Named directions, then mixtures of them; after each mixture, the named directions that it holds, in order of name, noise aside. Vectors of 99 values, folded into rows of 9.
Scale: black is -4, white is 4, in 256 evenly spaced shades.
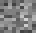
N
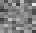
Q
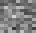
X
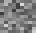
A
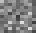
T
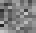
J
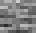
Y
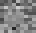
Q, X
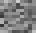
A, J, Y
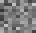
J, Q, T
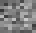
N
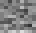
N, X, Y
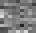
J, Y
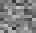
Q, X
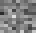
A, X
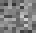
N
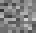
A, N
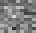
X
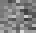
N, X
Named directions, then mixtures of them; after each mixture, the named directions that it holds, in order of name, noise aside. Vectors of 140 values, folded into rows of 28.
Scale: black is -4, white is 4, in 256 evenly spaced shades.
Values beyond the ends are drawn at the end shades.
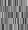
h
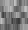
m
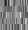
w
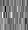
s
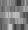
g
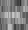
g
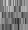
h, m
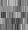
m, w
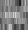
g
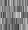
m, w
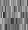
m, s, w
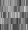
g, m, s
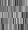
g, h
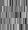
m, w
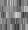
g, m, w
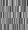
h
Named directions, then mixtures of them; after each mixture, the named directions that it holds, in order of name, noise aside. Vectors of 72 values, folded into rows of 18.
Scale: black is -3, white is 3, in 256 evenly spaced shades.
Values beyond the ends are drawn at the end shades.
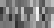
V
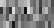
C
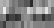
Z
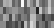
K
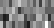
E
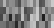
K, V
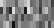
C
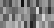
K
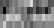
Z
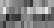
Z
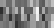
V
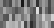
K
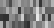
E, V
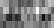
V, Z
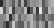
C, K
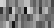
C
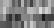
K, Z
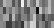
K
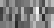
V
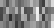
V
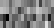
E, Z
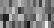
E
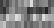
Z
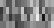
V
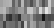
K, Z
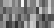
K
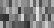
E, V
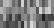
K, Z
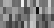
K
